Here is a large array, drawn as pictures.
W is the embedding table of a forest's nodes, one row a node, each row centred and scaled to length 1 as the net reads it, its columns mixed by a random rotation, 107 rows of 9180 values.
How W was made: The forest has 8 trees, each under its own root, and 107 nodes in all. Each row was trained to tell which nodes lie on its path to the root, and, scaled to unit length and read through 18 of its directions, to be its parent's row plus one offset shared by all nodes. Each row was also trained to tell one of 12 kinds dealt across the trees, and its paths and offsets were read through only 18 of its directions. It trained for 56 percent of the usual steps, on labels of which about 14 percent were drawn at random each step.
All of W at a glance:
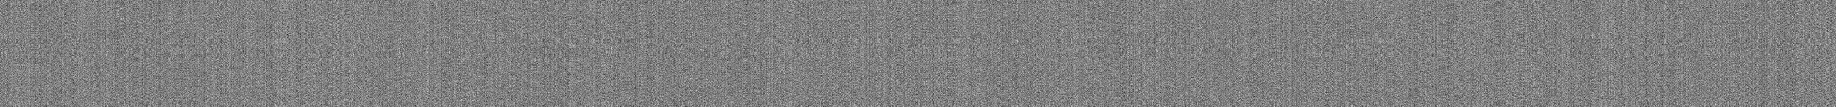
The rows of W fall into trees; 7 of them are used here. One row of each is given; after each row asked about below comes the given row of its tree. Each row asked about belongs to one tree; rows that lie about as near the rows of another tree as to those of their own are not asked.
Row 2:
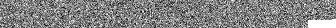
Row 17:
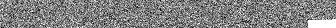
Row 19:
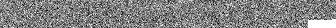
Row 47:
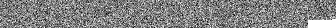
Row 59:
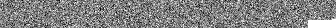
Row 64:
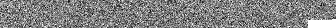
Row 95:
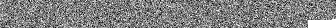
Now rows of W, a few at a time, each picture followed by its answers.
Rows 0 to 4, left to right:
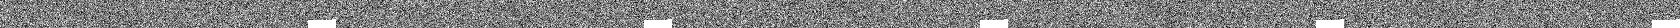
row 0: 17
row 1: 2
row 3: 64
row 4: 17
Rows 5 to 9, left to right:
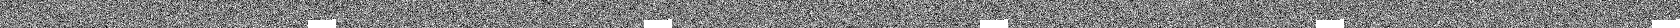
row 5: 47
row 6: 95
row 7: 47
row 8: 19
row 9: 47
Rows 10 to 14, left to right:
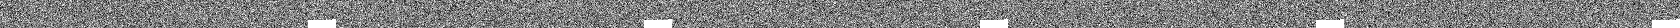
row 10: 17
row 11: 64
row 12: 59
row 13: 59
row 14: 17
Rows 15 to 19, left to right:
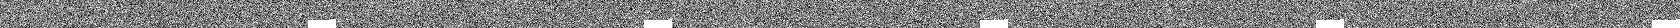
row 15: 64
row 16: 19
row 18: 19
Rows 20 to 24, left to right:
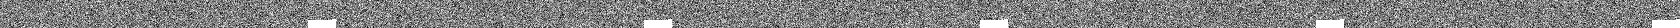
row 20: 64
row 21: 2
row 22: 47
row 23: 19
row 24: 2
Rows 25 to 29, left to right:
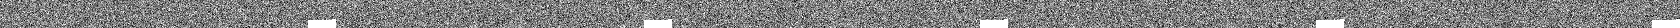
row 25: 17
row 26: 64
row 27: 19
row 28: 17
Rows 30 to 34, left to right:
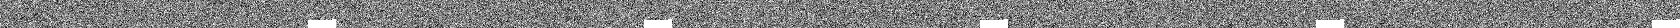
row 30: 47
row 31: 19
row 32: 64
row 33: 59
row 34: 2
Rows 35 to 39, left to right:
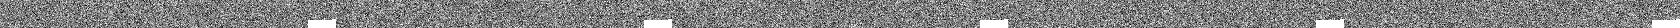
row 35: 59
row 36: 2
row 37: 2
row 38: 95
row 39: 47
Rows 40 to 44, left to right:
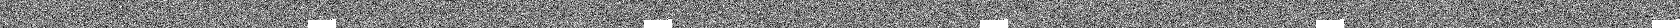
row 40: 47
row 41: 47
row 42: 47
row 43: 19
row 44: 64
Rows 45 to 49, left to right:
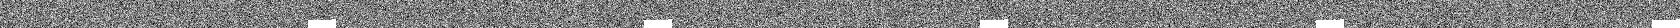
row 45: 2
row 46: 47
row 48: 17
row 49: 19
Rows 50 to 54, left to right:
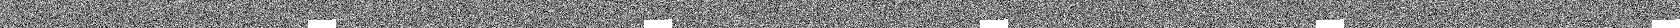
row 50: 19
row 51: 95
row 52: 17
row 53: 17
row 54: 64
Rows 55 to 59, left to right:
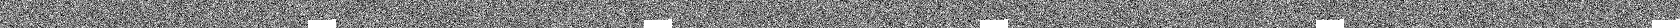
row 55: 2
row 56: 17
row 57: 95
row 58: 19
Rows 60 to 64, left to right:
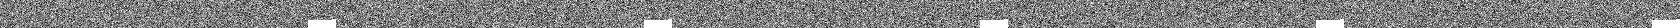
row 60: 2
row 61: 19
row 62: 64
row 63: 59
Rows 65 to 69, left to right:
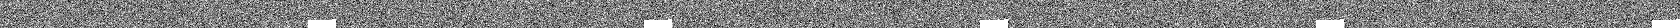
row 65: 64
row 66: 59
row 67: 17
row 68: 2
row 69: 17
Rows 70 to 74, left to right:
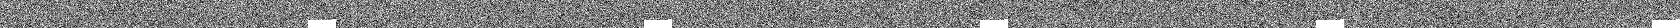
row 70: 64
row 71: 2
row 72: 59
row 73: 17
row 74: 19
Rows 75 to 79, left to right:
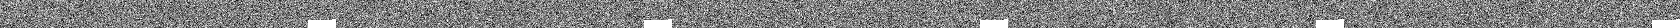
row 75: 2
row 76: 64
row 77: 19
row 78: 64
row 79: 2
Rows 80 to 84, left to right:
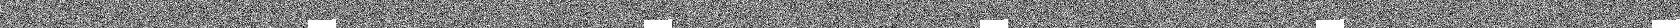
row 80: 59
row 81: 47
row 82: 2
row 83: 17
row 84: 47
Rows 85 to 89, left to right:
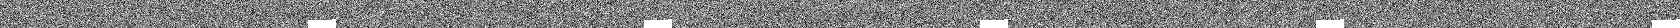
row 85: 64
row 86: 2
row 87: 19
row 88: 95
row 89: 17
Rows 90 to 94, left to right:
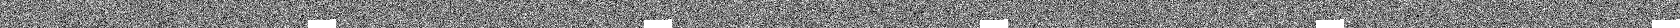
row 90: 64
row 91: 17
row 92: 59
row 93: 17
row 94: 2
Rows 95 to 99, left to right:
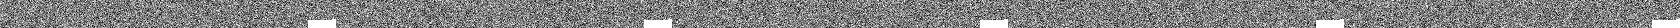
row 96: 19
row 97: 2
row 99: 19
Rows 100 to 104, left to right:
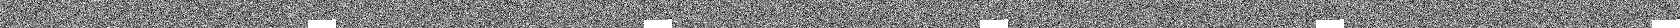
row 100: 59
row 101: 2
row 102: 64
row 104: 64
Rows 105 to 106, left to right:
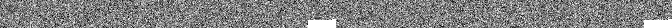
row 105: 47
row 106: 47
